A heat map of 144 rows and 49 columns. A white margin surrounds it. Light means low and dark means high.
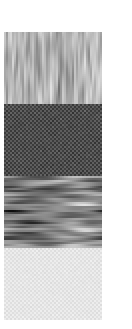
It is made of 4 by 1 panels. Panel 1,1: low, streaked downward. Panel 2,1: high, checkered. Panel 3,1: middling, streaked across, strong in contrast. Panel 4,1: very low, checkered, faint in contrast.
